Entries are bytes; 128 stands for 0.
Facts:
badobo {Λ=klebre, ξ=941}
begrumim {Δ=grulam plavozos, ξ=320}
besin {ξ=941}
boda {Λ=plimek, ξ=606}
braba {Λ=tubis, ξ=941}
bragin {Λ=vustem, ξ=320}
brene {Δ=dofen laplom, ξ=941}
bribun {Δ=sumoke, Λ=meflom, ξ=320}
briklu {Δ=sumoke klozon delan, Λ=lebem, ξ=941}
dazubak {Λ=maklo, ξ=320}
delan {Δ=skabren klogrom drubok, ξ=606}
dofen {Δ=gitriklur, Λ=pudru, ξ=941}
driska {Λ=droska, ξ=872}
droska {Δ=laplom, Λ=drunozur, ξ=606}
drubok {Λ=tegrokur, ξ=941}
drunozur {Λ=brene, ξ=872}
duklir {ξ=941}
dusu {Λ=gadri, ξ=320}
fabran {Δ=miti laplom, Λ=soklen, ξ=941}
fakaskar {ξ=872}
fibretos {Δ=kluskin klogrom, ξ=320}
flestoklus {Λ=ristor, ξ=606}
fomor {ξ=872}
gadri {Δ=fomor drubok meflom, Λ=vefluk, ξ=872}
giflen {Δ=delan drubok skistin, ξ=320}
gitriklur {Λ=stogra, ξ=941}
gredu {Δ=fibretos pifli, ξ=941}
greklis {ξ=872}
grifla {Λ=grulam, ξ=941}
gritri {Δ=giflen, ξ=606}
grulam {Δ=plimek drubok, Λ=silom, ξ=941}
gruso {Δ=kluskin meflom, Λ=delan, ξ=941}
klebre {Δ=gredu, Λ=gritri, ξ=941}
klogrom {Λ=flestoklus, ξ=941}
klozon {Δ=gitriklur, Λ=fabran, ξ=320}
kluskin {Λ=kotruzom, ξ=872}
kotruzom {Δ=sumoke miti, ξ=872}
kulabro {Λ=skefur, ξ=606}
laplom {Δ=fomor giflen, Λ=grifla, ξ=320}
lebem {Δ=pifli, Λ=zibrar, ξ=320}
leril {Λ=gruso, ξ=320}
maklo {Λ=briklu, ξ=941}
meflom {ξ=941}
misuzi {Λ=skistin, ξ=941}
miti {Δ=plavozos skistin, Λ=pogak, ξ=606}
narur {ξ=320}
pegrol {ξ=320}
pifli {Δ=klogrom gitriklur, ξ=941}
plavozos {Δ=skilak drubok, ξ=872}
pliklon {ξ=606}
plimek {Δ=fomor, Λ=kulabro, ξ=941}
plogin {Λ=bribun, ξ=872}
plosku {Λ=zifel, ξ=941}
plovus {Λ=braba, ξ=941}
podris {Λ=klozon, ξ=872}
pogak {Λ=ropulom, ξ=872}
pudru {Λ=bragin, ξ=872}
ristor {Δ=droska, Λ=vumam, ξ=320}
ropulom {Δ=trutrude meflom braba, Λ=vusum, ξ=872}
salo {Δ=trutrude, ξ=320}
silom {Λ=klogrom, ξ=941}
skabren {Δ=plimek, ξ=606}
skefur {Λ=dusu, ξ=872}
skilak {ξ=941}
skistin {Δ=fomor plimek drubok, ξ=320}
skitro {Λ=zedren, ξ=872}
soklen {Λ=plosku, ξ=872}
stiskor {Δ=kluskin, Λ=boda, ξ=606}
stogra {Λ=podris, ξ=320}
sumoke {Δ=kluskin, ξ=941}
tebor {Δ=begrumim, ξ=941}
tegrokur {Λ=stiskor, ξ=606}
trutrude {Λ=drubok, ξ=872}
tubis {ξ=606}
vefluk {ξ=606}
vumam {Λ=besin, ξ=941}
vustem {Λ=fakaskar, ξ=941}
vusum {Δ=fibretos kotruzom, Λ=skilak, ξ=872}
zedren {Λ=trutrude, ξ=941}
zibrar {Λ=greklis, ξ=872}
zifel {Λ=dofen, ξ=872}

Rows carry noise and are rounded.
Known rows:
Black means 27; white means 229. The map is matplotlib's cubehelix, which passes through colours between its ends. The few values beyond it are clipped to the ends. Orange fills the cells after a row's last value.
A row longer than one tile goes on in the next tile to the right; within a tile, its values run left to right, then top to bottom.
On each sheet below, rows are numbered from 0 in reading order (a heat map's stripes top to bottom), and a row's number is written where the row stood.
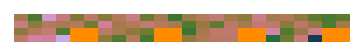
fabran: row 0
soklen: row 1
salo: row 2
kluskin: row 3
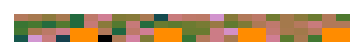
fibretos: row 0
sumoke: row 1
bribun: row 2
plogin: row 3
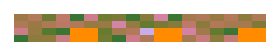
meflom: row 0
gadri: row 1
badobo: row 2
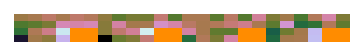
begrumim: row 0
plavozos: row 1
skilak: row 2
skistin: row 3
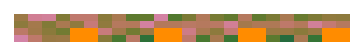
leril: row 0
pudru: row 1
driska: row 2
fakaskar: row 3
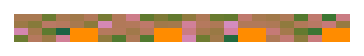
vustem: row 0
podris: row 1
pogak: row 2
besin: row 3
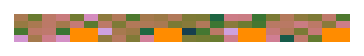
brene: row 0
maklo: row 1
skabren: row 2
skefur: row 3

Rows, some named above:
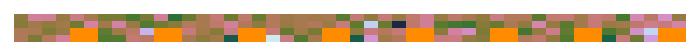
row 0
dusu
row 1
gadri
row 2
trutrude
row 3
flestoklus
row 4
giflen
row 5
lebem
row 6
gritri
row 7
miti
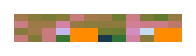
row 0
ropulom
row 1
kotruzom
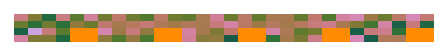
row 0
pifli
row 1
zibrar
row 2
trutrude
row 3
skilak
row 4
dofen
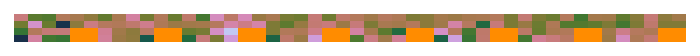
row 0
delan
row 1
trutrude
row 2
miti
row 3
tebor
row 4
plosku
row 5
drubok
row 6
gruso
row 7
klebre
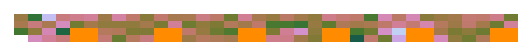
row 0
droska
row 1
dusu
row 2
bragin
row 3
lebem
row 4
miti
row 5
kulabro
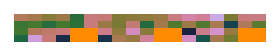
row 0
fibretos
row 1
briklu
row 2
klozon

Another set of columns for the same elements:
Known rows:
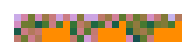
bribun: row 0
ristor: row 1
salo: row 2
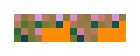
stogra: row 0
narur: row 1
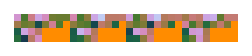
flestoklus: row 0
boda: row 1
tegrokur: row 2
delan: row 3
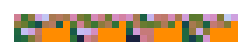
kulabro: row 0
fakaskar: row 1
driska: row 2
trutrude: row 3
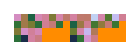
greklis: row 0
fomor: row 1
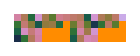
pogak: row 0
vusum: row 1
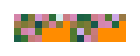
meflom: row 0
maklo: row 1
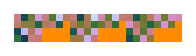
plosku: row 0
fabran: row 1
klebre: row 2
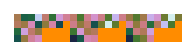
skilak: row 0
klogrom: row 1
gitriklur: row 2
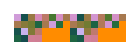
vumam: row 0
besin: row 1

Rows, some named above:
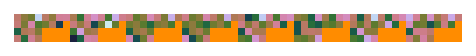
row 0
begrumim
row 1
klogrom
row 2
salo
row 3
salo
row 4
tebor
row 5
ropulom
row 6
grulam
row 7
bribun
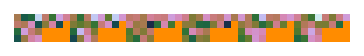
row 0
skilak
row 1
plimek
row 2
fibretos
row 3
dusu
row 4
kotruzom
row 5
plavozos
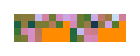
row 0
gadri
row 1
sumoke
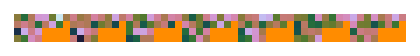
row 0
dofen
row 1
bragin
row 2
skefur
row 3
gredu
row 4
skabren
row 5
ropulom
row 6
bribun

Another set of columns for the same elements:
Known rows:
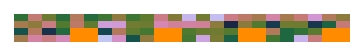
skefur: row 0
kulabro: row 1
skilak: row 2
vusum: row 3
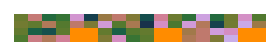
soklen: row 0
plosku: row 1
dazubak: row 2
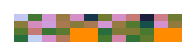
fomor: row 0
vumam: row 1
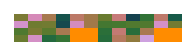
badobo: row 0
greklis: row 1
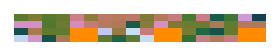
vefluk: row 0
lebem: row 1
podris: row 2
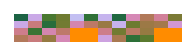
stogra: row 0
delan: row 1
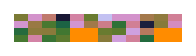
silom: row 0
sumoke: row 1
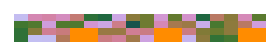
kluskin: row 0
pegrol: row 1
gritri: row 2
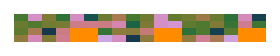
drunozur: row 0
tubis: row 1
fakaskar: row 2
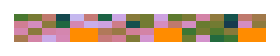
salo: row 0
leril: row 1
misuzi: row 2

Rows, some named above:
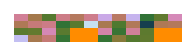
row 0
stiskor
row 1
gredu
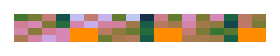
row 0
salo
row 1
grulam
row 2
tebor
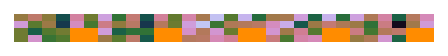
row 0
plosku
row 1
fabran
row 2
laplom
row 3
ristor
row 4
gruso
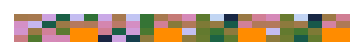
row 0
ristor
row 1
gitriklur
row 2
brene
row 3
brene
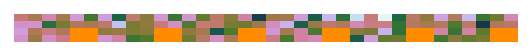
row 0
begrumim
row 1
skabren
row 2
plavozos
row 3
ristor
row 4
klogrom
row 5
gredu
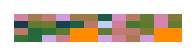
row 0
vusum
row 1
dusu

